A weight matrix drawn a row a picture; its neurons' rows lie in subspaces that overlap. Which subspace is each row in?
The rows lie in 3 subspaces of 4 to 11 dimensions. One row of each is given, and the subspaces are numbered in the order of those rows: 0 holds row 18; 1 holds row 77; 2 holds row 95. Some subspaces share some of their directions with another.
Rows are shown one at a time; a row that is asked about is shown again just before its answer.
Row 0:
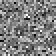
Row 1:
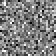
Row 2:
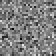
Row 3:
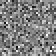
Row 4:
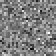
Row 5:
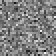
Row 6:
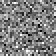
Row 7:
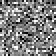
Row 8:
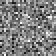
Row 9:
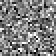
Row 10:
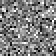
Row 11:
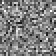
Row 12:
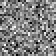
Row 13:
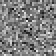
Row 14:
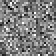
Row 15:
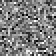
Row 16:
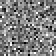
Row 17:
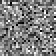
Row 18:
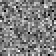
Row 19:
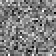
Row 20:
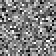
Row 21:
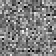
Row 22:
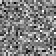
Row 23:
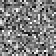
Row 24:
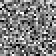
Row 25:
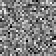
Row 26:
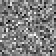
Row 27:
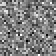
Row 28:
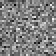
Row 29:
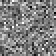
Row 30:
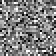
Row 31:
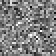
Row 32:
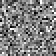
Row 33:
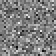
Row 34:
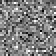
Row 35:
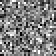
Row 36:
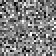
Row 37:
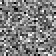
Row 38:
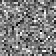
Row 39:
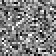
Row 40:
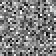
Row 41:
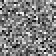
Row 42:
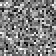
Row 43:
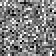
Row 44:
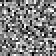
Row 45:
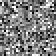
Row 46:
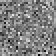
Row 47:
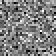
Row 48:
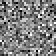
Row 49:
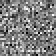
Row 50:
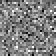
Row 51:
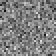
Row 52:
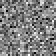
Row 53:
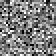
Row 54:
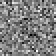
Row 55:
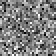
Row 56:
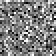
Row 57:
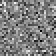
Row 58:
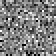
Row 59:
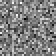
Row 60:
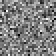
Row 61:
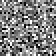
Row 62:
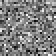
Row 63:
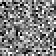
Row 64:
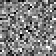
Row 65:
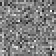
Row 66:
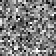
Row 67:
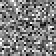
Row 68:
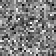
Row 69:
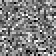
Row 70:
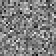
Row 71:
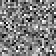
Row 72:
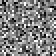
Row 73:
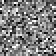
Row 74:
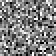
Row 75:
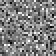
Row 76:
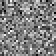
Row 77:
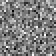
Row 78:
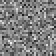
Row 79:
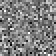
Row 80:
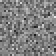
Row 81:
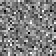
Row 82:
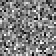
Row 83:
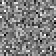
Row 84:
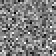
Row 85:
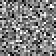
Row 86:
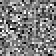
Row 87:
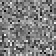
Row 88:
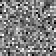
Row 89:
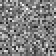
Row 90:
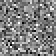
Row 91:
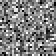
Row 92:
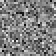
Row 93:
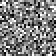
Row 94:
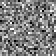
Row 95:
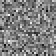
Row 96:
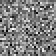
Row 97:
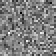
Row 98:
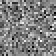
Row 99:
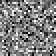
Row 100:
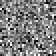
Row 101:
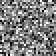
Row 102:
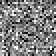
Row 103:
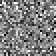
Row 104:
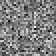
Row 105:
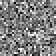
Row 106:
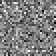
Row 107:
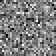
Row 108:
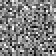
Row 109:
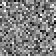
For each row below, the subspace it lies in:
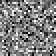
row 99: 1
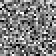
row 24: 2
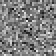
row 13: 0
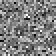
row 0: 0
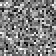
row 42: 0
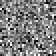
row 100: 2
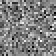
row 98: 0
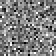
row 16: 0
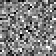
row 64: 2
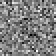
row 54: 0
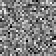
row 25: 0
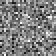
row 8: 0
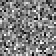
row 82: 1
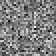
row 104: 0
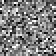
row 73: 2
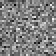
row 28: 2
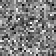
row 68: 2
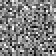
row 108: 0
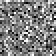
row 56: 2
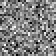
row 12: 2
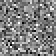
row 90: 0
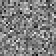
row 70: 0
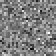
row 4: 0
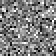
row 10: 0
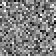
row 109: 2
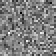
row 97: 0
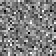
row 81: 2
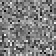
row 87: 1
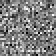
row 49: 0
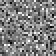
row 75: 2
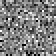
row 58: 2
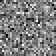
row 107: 2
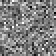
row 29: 0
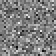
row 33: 0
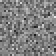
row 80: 0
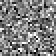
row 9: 0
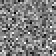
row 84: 2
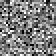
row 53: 0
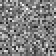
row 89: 0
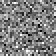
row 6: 2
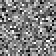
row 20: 0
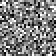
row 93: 2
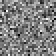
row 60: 0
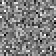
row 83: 1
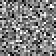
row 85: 2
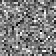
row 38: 0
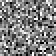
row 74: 1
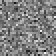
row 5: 1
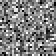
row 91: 0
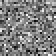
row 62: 1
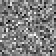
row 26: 0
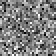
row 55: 2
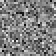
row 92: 2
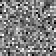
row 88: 0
